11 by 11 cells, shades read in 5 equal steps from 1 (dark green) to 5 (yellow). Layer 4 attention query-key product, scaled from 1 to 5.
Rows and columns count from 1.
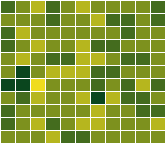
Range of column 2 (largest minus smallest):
3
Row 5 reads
3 4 3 2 2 4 4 3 2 2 3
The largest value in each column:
3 4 5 4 4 4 4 4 3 4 4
